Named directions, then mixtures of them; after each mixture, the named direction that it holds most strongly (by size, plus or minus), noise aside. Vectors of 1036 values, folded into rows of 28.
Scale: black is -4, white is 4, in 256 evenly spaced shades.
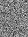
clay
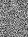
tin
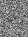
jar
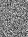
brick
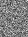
brick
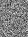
brick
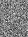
brick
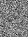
jar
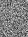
brick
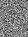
brick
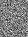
brick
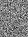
brick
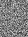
brick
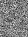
jar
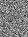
jar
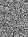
clay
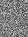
clay
